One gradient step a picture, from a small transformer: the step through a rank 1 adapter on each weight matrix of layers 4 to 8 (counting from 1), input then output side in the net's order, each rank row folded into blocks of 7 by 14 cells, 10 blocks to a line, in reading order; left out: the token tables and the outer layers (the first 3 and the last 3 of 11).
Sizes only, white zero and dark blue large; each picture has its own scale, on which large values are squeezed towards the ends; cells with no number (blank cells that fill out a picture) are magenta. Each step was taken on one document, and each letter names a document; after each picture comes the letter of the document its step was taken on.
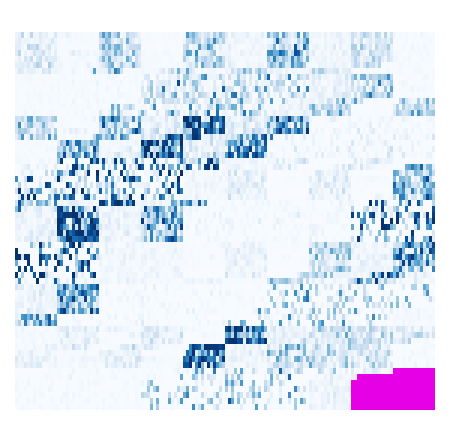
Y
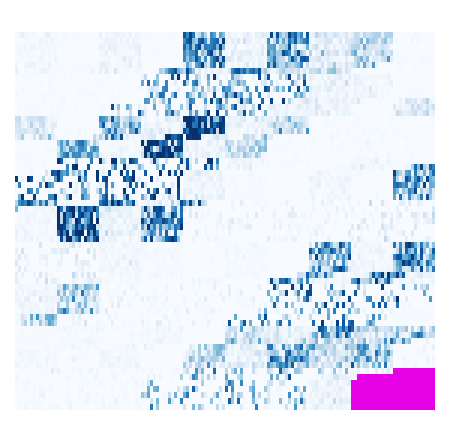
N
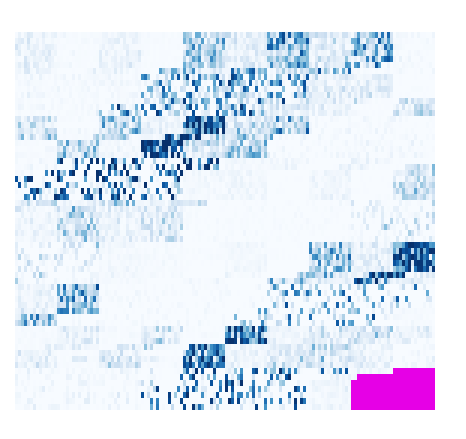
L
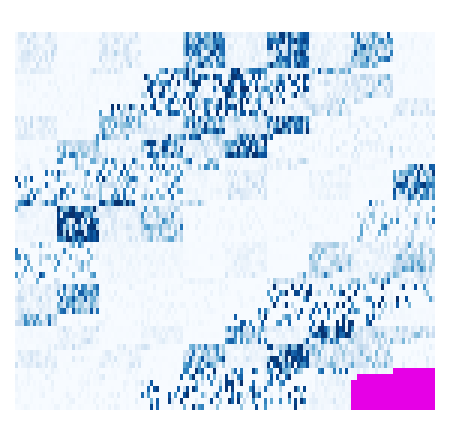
Y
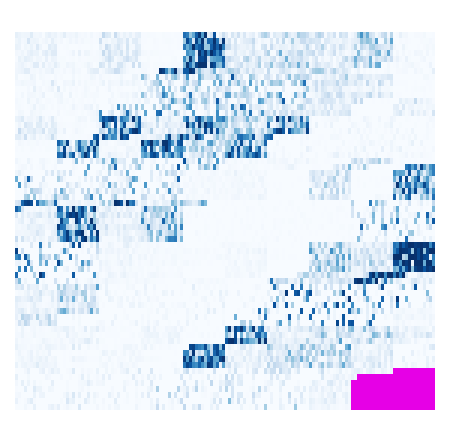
L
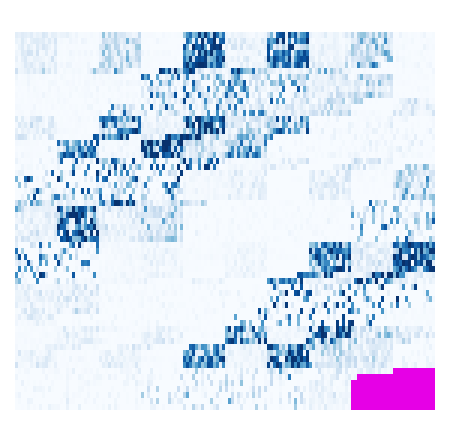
L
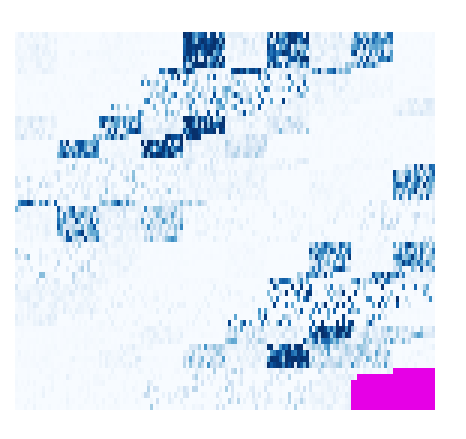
N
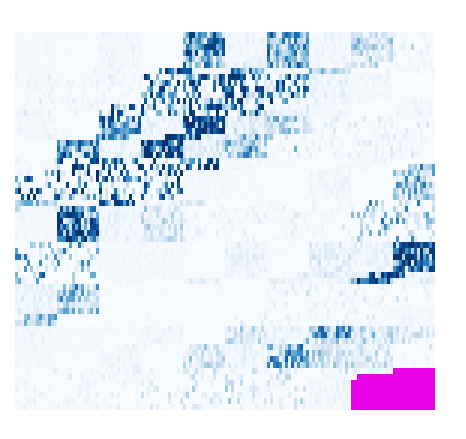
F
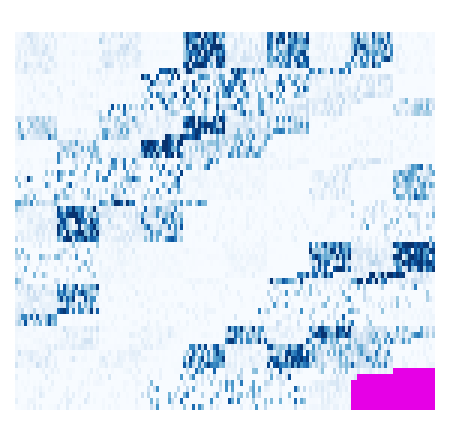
L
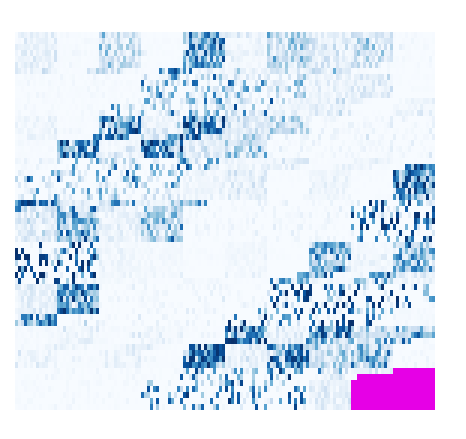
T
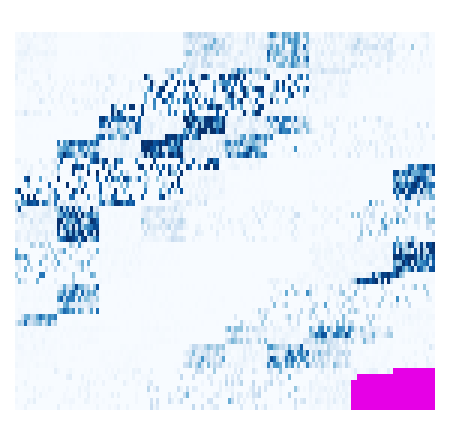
F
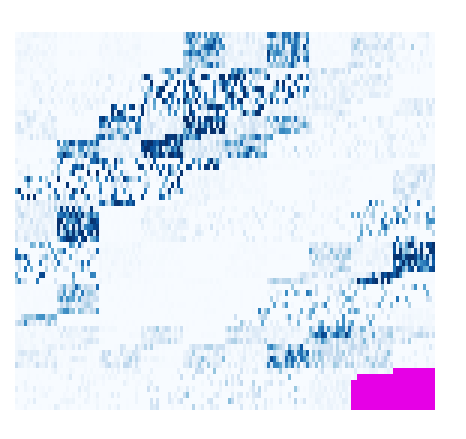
F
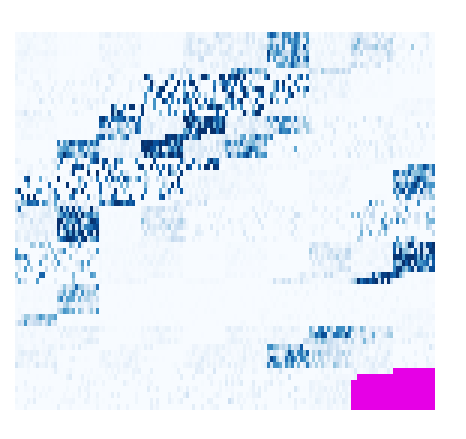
F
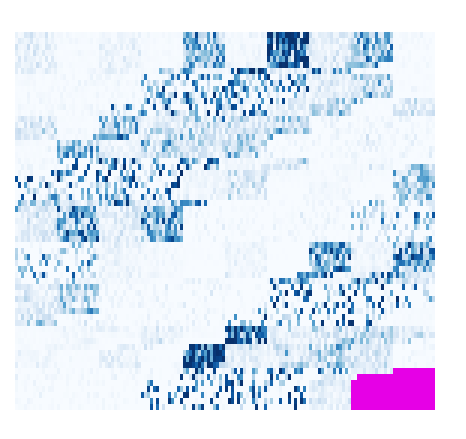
T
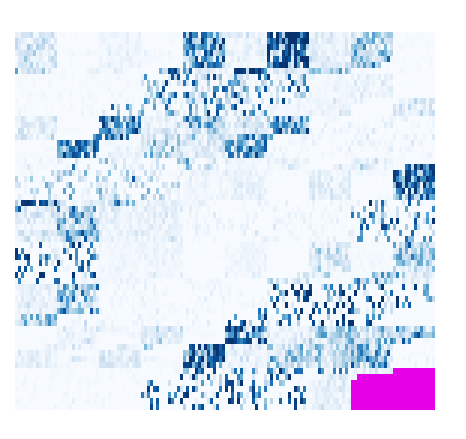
T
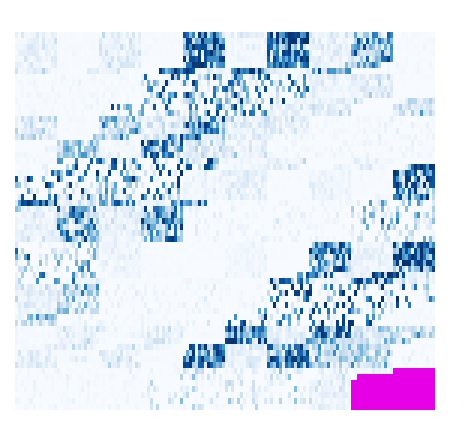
T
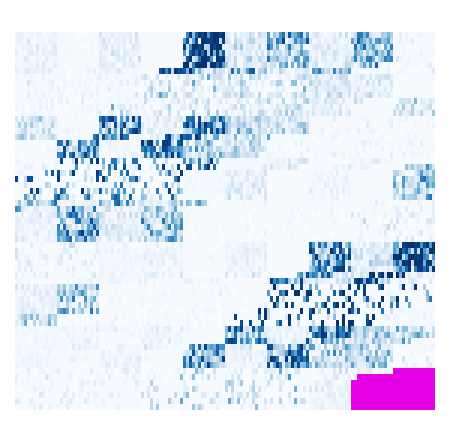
L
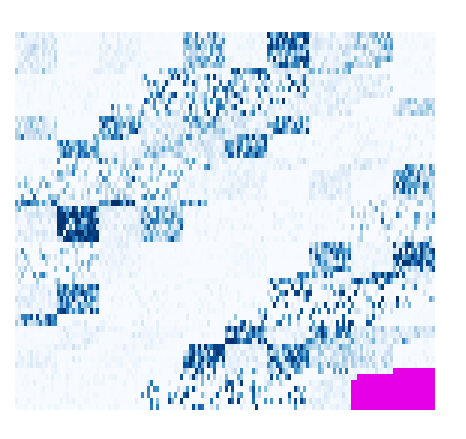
T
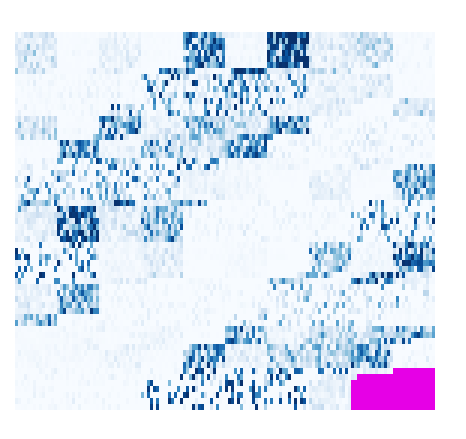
T
